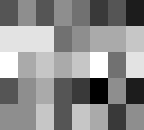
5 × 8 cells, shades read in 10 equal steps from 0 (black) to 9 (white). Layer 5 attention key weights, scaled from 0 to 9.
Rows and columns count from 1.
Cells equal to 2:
3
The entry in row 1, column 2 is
5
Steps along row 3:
down up down up up down up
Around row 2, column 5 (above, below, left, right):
4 7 4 6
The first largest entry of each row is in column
2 1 1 3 3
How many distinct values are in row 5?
5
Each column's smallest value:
3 5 3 3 2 0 2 1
